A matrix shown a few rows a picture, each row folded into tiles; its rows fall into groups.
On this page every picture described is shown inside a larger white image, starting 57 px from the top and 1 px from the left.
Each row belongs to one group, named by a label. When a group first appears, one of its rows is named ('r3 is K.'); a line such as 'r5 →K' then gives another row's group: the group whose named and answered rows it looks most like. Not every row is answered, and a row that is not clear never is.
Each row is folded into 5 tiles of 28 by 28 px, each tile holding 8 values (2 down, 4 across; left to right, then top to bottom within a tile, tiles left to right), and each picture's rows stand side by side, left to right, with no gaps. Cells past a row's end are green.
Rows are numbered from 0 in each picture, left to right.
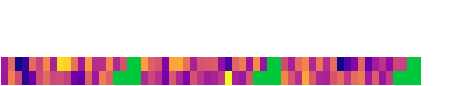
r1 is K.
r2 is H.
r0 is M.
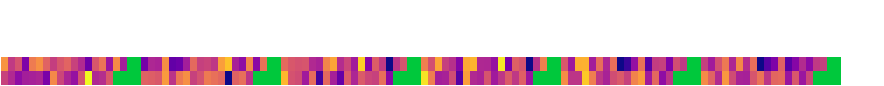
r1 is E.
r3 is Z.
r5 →H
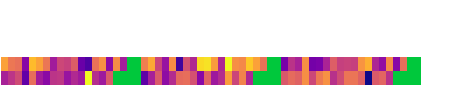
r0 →K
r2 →E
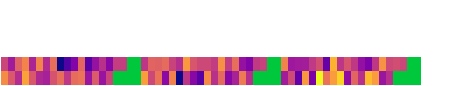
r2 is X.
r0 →H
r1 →Z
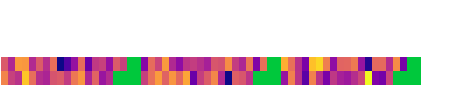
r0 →H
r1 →E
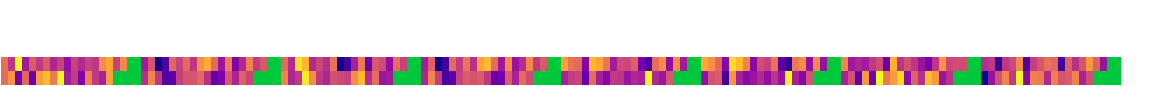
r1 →M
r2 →H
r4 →K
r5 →K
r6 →X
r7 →X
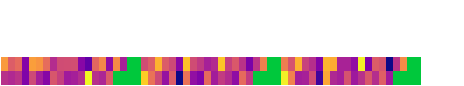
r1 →Z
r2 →Z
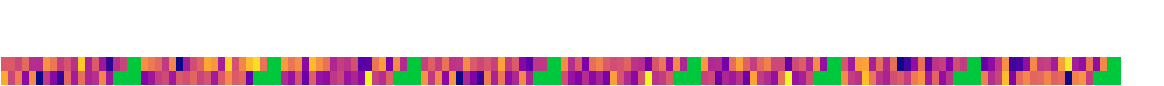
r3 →Z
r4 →K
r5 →K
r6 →H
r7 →E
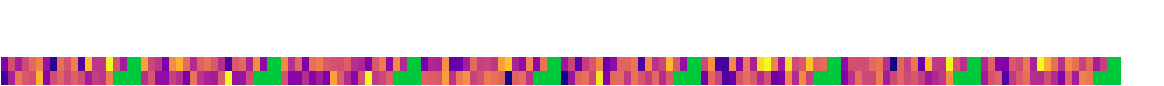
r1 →K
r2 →K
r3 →E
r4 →X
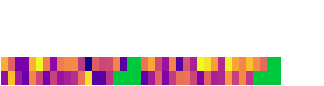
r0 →K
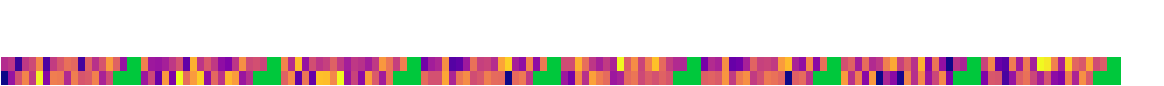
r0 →X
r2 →X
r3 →E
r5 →E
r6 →Z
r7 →M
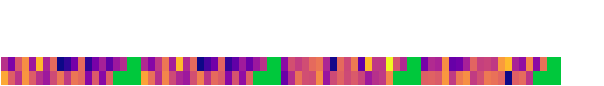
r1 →H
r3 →E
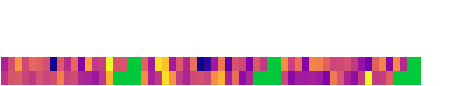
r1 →H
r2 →K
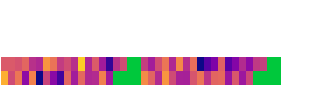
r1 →H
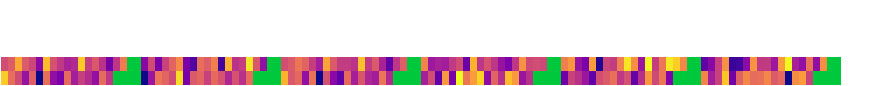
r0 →Z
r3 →X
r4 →M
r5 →E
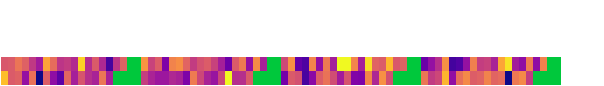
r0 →Z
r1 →K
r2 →M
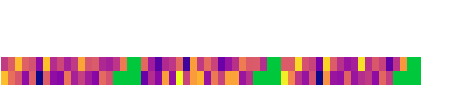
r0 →Z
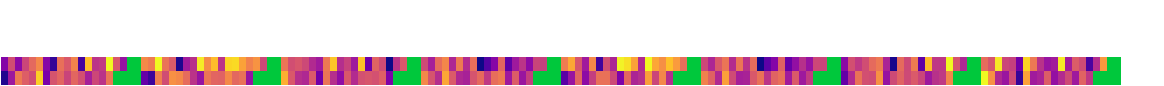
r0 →X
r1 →M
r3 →H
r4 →M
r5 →H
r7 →Z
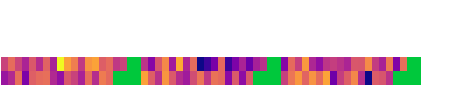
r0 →M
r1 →H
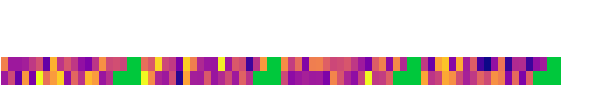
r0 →X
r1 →Z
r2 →K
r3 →H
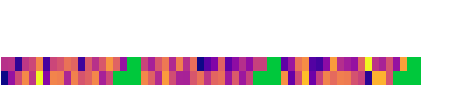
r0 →X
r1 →H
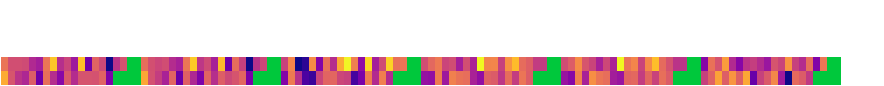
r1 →Z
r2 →M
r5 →E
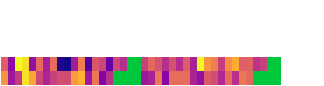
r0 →H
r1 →M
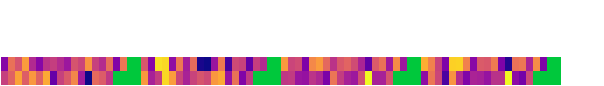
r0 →E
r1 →H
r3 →K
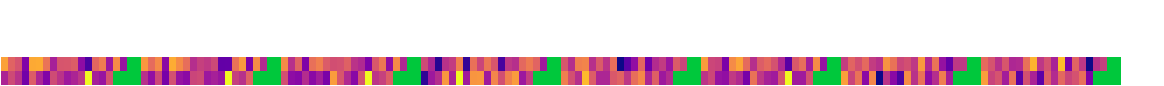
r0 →K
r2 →K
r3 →X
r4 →H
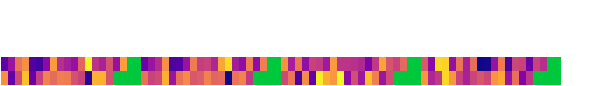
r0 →E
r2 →X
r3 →H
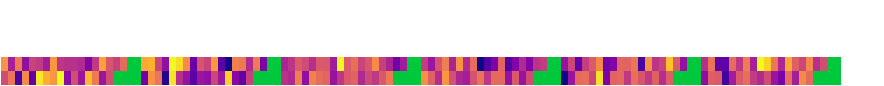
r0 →X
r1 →K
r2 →M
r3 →H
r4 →X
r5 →M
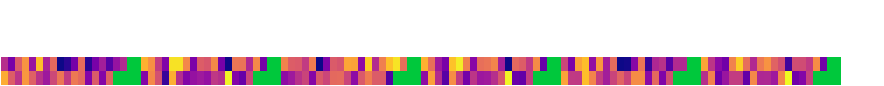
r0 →H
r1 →K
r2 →M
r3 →K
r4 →H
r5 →K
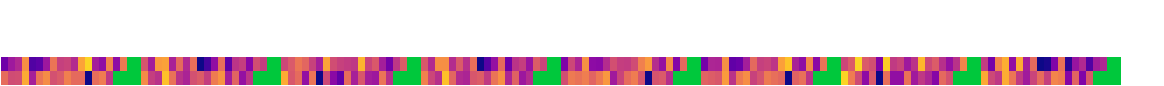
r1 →H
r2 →Z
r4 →E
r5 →E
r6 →Z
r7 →H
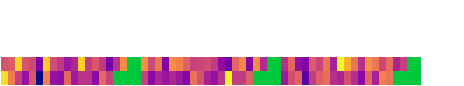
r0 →Z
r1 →K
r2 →M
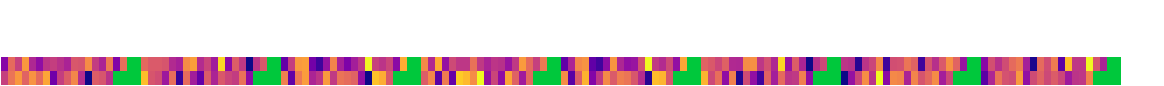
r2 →E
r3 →X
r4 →E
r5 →Z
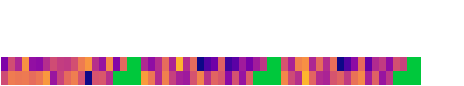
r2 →H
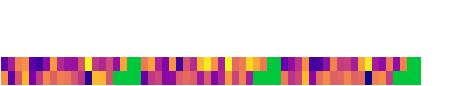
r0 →E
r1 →M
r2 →E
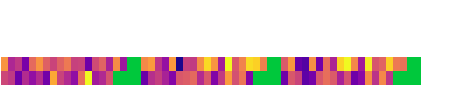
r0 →K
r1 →M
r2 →M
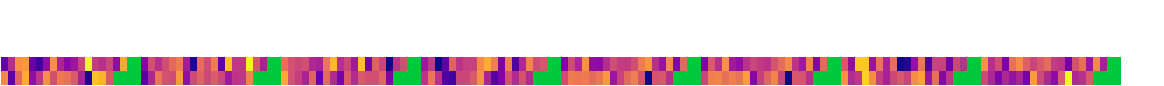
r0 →E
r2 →Z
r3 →M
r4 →E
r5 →E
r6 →H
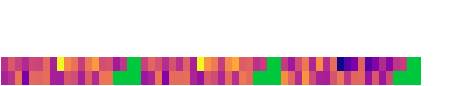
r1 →M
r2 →H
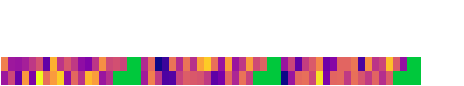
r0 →X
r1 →M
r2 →X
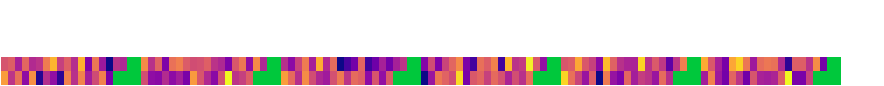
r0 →Z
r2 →H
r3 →X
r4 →Z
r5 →K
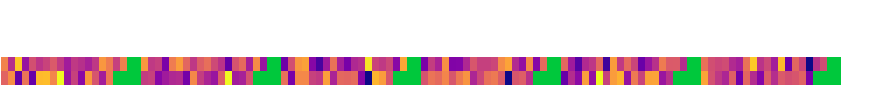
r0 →X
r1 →K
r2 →E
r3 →E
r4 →X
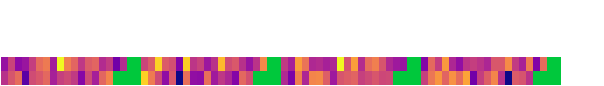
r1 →Z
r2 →M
